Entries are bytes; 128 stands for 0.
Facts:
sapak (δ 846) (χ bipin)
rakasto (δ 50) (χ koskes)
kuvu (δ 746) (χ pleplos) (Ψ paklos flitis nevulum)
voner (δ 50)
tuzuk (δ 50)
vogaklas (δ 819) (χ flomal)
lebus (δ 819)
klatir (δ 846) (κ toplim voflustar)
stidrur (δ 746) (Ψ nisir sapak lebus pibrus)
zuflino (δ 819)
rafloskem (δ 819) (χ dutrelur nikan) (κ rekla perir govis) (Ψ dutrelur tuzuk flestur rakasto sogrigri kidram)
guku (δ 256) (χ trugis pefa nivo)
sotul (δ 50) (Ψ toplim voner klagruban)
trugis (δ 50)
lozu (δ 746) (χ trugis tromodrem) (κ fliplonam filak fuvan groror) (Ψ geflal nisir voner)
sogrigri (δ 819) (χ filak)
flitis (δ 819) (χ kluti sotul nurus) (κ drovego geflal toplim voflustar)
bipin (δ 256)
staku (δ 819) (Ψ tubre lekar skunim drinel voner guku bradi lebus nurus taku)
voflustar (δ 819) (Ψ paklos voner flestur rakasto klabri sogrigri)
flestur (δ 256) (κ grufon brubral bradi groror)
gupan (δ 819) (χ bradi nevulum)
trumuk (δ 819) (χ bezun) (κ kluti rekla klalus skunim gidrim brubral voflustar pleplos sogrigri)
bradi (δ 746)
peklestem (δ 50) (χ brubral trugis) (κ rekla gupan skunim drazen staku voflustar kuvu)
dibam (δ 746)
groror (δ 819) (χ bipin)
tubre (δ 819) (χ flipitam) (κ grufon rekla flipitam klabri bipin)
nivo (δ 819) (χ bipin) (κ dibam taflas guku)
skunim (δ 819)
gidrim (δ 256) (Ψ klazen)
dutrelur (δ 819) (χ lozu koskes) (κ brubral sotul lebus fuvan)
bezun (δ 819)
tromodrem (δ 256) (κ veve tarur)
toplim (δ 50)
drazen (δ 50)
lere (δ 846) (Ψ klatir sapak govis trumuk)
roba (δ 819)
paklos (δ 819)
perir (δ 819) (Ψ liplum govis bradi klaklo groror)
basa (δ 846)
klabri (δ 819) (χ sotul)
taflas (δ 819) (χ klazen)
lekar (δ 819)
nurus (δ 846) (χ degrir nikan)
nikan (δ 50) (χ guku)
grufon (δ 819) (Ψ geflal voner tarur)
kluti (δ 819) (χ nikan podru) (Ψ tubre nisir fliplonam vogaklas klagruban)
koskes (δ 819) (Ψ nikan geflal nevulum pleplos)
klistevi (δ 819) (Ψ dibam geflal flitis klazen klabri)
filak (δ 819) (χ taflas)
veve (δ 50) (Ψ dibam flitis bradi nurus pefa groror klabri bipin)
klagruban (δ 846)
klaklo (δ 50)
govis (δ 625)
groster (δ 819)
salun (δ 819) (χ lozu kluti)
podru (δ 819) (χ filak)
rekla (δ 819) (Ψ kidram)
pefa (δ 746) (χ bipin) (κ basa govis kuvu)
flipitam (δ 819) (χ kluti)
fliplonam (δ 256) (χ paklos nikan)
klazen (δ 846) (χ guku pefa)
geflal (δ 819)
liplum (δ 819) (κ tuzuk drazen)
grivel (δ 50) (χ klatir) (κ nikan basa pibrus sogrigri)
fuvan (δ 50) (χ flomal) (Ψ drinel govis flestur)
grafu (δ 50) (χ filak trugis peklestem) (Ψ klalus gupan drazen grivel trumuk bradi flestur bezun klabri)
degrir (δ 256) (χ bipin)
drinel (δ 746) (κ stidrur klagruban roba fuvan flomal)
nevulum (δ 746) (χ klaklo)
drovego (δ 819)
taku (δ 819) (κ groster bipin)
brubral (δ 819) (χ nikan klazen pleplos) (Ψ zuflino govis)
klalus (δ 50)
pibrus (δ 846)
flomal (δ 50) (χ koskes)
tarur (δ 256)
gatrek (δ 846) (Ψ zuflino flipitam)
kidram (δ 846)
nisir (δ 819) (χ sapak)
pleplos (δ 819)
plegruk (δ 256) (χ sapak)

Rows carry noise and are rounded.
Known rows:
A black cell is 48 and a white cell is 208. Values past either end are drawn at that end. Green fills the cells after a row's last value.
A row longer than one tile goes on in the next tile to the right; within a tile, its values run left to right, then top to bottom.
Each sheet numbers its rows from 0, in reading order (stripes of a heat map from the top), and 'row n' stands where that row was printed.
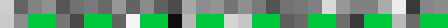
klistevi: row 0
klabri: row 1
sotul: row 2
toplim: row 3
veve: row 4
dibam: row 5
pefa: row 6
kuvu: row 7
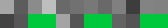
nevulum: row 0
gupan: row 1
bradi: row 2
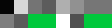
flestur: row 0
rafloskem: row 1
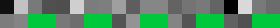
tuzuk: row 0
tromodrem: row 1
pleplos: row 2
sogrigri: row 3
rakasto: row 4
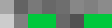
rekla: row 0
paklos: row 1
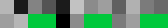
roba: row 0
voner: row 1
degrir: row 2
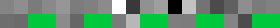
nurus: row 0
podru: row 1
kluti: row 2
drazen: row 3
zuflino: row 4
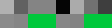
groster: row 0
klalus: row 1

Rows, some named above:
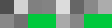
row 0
tromodrem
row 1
koskes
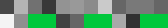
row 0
grafu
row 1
taku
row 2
dutrelur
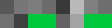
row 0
klabri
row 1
trugis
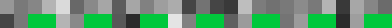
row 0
lekar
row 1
koskes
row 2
flitis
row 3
brubral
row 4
trugis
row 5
taflas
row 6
nikan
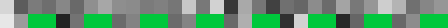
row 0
voflustar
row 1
geflal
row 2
sapak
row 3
nivo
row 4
bipin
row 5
fliplonam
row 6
vogaklas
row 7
pibrus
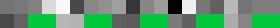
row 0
dibam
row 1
staku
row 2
drinel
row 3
grivel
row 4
basa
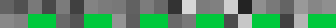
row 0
groror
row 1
bradi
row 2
flipitam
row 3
peklestem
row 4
klagruban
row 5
tarur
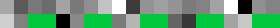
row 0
rekla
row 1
nisir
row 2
kluti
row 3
pefa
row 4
stidrur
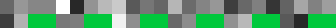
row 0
tarur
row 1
lozu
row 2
perir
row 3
pibrus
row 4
flomal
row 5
flitis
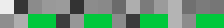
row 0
grufon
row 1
lebus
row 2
liplum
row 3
basa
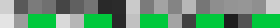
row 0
voflustar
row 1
fuvan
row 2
guku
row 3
klatir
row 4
tubre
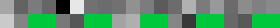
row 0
rekla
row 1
grivel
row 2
gidrim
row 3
liplum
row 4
paklos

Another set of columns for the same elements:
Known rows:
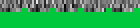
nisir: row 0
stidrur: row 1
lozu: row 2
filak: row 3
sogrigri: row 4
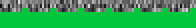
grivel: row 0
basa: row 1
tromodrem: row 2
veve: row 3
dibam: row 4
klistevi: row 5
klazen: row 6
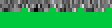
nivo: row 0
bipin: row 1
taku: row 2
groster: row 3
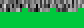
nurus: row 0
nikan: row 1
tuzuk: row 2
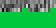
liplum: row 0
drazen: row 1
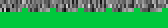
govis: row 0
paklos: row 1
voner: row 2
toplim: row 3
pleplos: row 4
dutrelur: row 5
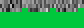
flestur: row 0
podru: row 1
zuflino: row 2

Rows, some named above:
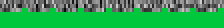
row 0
grufon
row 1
lozu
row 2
fliplonam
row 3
peklestem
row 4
toplim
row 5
gidrim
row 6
rafloskem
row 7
brubral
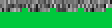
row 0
perir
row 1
dibam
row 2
taflas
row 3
flipitam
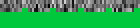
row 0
tromodrem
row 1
nevulum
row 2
fuvan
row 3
trumuk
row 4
groror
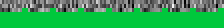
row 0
sogrigri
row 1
rafloskem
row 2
pibrus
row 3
rekla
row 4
klagruban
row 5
nivo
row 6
sotul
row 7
vogaklas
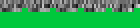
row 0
klistevi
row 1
koskes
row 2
staku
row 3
sogrigri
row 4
tubre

